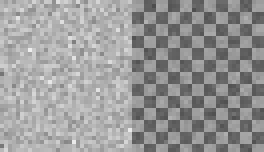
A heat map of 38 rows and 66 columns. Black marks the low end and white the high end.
The table splits into one row of 2 panels. Panel 1,1: high, fine-grained. Panel 1,2: middling, checkered, strong in contrast.
